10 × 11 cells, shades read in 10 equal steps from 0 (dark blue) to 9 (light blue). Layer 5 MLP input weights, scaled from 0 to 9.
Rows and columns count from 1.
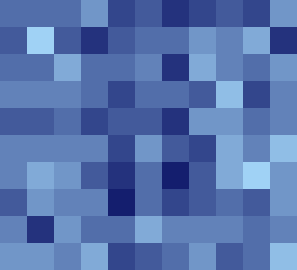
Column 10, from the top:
2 7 4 2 4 5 9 3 4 4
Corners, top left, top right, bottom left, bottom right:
4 6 6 8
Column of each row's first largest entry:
4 2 3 9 8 11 10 2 6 11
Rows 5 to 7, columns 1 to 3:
3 3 4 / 5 5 5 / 5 7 6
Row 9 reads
5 1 6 4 4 7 5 5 5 4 5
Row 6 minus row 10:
-1 -1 0 -2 0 3 -1 -4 4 1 0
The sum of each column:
43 50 50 41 23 43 25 43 53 44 56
